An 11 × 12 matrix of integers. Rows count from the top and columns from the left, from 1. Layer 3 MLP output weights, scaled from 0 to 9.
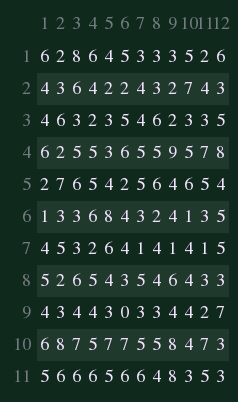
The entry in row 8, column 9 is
6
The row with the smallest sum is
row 7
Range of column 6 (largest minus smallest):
7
